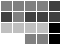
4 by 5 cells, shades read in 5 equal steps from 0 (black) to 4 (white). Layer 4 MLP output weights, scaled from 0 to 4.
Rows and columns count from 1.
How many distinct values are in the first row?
2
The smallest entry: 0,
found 2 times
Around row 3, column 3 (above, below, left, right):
1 2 3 3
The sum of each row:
9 6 12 12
